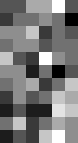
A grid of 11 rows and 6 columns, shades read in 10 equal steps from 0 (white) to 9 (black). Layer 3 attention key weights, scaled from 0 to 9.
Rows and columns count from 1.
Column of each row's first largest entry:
1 6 4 4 3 5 4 1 1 3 1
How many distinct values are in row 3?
5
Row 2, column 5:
5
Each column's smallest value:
2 2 2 0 0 2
